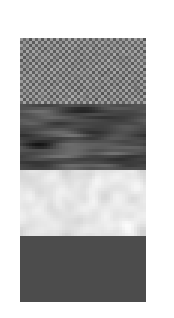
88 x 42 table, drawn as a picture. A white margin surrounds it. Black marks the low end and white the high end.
It is made of 4 by 1 panels. Panel 1,1: middling, checkered, strong in contrast. Panel 2,1: low, streaked across. Panel 3,1: very high, blotchy, faint in contrast. Panel 4,1: low, flat.
